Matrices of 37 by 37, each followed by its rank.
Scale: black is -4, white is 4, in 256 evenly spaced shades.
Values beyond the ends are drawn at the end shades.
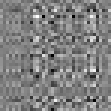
three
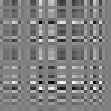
one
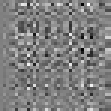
three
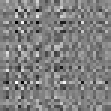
three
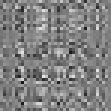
three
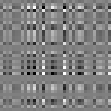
one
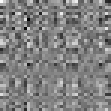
three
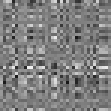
three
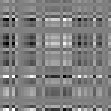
one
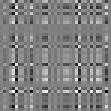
one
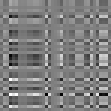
one
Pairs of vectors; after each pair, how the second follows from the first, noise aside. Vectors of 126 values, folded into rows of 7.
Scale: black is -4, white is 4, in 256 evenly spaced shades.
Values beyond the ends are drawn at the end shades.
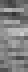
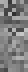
sign-scrambled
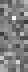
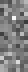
copied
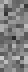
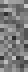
sign-scrambled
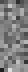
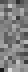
copied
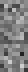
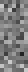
sign-scrambled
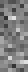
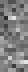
copied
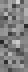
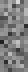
copied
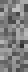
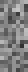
copied
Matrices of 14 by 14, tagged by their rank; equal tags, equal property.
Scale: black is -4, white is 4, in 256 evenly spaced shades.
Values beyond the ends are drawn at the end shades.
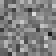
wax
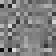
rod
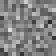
wax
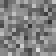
wax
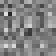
rod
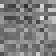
rod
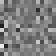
rod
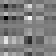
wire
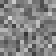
wax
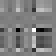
wire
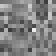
rod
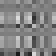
wire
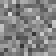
wax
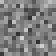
wax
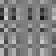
wire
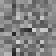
rod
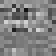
rod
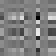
wire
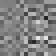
rod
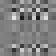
wire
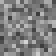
wax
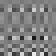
wire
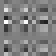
wire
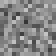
wax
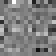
rod
